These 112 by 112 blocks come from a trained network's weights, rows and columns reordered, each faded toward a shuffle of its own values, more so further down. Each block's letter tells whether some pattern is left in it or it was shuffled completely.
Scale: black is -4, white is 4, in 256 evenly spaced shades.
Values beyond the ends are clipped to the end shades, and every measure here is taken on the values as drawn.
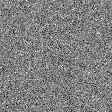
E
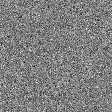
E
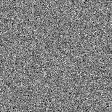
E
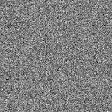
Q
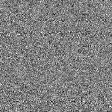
Q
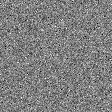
E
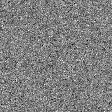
E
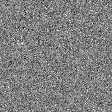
E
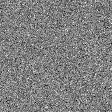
E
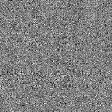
Q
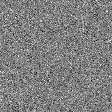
E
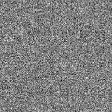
Q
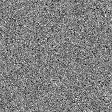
E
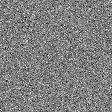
E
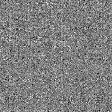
Q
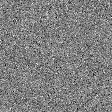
E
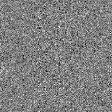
Q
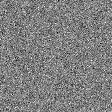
E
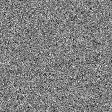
E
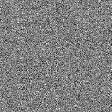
Q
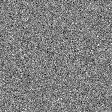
E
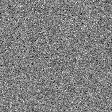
E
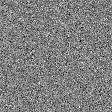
E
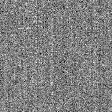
Q
